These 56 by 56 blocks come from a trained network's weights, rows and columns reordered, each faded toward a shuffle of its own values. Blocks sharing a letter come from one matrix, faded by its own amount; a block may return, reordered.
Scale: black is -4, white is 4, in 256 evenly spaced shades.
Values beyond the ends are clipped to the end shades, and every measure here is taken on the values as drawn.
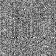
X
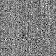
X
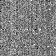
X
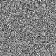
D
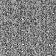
X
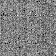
X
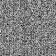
X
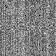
X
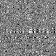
D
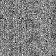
X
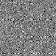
D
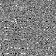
D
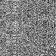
X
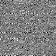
D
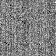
X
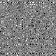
D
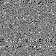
D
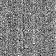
X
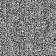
X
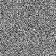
D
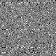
D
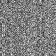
X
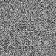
D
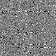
D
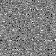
D
